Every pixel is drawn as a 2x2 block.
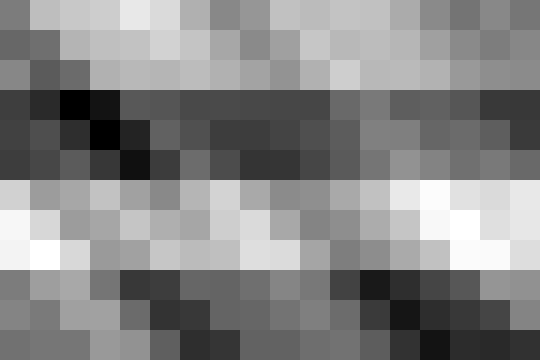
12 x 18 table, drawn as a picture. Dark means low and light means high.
The ninth with the highest average is the middle right. Overall the values sit about 50% of the way up the scale. Stripes running across repeat 2 times from top to bottom.
